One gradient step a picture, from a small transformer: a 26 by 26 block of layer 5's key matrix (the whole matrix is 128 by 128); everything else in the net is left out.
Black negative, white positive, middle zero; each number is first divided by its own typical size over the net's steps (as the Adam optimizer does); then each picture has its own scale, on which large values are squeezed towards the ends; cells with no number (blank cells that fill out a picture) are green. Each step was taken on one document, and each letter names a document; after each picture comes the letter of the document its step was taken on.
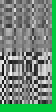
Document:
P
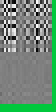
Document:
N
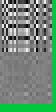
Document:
N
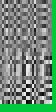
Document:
P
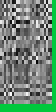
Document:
N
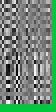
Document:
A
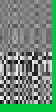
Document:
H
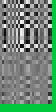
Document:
H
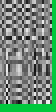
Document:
P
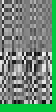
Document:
P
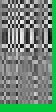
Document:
H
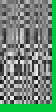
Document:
H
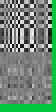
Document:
H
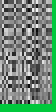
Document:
A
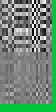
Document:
N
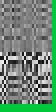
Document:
P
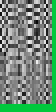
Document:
H
